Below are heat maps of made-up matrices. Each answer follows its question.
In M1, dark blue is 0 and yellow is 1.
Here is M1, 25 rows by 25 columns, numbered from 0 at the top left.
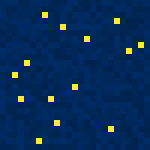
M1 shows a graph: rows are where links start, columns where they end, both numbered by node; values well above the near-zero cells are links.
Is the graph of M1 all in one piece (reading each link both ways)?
no
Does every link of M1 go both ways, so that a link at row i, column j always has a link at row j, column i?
no
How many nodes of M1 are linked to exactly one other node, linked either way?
6
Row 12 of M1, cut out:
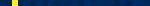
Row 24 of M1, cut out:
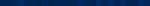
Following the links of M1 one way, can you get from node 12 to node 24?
no
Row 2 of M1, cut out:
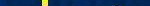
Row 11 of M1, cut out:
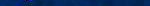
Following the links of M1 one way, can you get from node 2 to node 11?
no
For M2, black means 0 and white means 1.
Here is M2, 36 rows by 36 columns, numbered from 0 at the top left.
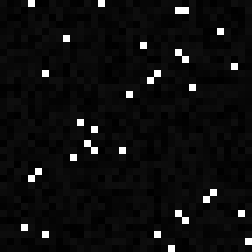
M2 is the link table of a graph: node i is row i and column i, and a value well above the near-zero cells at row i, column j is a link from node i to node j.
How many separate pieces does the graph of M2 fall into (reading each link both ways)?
9
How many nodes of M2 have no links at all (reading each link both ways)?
5
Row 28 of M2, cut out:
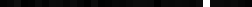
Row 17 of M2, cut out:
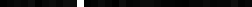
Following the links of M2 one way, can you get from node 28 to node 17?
no
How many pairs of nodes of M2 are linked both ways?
2
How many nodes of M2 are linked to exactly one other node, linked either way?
8
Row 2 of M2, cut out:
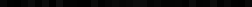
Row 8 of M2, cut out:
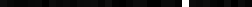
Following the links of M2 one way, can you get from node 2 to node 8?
no
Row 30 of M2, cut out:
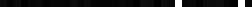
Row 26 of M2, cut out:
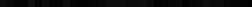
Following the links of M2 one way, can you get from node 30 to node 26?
yes
